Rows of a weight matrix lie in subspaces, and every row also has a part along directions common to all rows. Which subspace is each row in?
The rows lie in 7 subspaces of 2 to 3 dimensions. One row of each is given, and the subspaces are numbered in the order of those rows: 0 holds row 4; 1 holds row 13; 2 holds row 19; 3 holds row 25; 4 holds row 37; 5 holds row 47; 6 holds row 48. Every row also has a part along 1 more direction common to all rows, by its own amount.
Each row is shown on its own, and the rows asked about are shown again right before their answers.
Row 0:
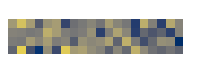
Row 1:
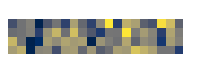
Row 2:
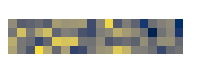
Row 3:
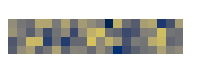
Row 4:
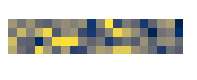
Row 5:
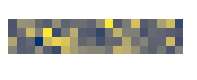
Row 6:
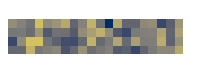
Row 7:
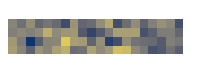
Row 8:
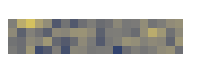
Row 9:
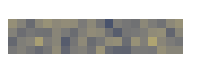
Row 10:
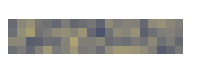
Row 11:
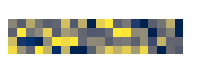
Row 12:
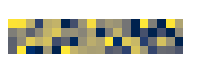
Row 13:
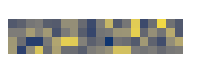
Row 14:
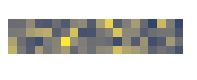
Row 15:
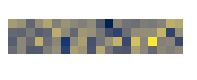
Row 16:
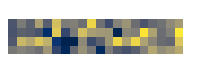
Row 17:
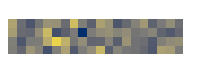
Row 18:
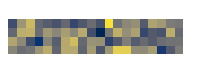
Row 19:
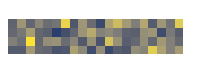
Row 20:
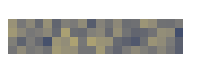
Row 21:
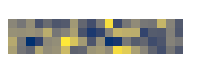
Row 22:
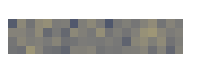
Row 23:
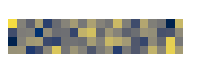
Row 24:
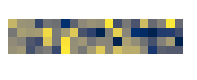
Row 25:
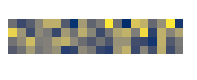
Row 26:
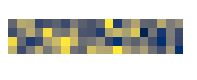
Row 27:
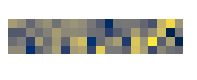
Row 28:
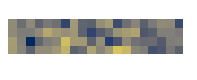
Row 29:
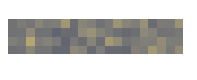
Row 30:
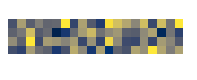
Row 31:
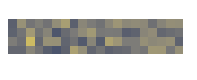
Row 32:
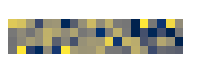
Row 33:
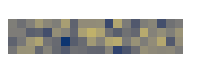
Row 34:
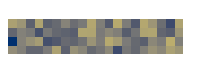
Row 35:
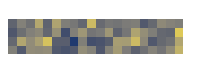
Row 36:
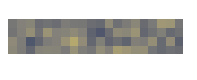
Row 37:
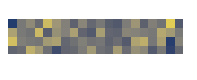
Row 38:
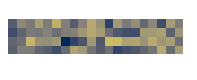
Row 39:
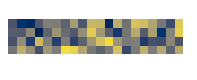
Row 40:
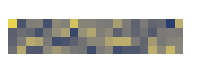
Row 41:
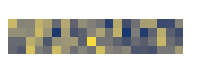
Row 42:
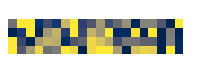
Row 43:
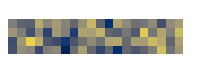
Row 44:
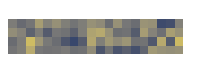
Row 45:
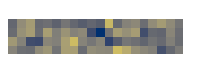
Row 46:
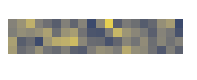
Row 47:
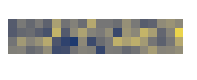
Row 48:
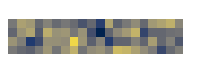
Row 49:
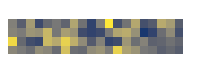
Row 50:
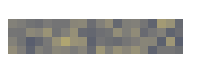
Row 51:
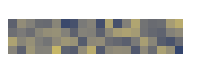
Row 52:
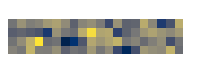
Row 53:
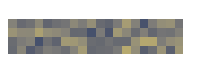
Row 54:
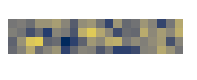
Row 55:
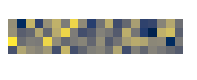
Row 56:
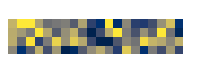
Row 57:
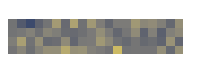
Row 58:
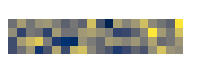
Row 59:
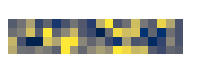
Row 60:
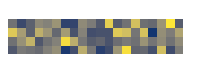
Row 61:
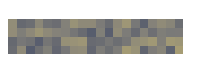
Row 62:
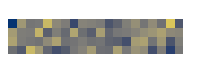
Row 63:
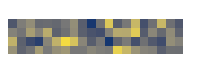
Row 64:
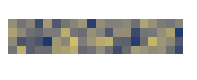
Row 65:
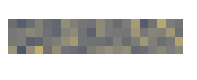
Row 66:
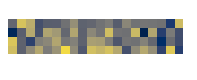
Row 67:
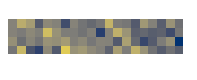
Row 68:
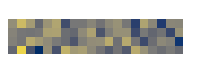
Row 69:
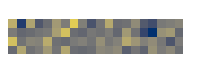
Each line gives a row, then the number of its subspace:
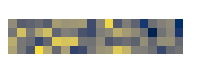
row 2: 0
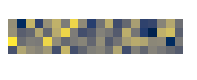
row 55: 4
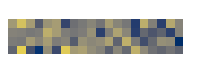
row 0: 1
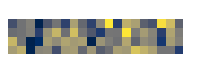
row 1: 5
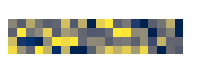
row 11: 0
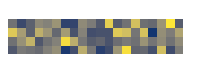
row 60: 3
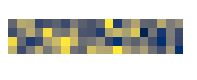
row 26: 3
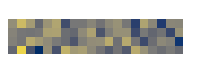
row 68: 1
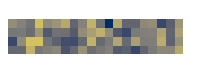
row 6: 5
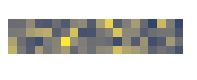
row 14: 6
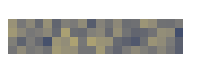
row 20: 5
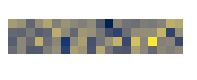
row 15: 6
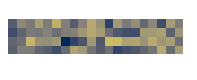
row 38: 2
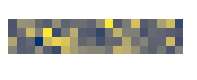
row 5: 2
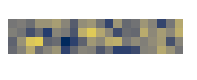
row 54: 3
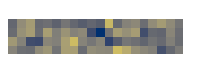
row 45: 6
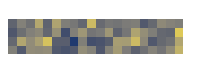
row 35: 5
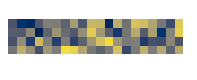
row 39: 0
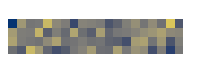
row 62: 4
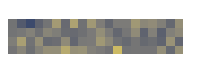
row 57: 0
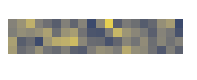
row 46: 0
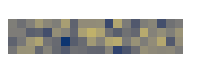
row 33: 0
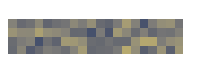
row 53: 3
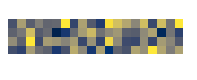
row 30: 2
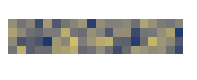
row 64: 5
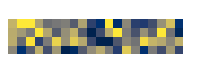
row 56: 0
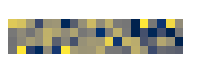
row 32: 1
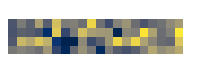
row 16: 5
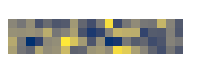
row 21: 2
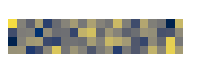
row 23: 4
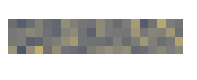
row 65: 1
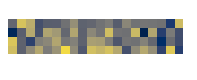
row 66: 3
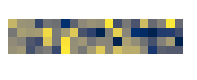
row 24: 1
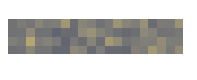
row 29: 2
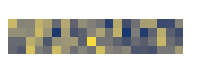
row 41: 5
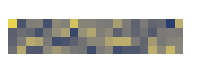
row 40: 4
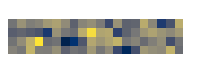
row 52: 3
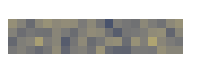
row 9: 6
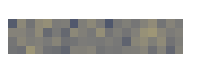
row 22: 4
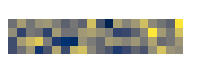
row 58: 0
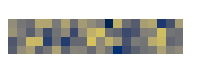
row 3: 5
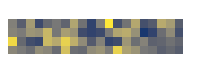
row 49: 4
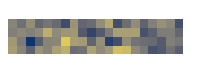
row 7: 2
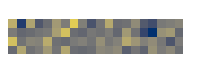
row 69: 4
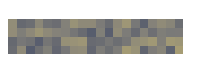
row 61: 3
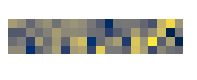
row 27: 6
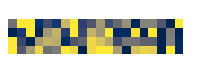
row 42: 3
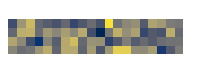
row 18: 6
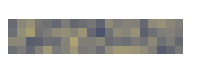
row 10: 6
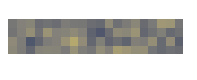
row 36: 6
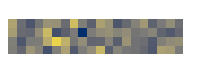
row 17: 6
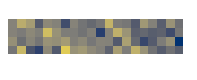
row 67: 1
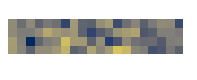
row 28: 2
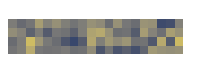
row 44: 6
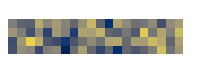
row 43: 3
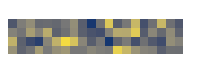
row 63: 1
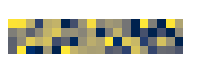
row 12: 1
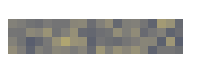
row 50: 6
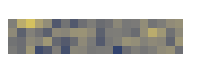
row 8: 0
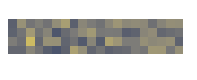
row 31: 2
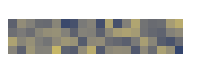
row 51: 3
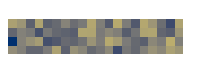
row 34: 4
